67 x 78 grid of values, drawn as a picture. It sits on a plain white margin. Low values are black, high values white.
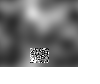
Roughest part: bottom middle. Odd patch: rougher, in the bottom middle. Ninth with the highest average: top middle.
